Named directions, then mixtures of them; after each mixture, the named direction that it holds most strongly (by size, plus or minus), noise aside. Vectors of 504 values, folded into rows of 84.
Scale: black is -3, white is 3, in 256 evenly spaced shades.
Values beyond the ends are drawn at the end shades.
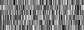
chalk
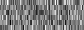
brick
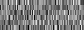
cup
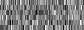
brick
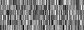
brick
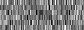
brick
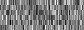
brick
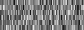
chalk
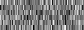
chalk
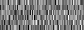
cup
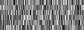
chalk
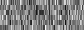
brick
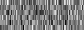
brick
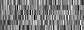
cup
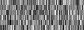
brick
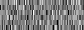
cup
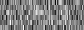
brick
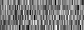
cup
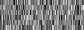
chalk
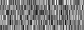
brick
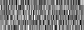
cup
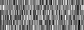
chalk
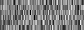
chalk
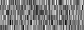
brick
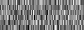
cup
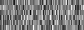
chalk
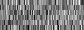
cup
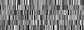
cup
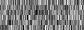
brick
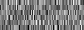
cup
